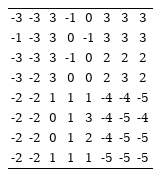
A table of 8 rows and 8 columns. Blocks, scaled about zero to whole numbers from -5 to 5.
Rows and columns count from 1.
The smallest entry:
-5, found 7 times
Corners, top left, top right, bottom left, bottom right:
-3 3 -2 -5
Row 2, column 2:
-3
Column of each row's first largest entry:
3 3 3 3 3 5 5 3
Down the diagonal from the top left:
-3 -3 3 0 1 -4 -5 -5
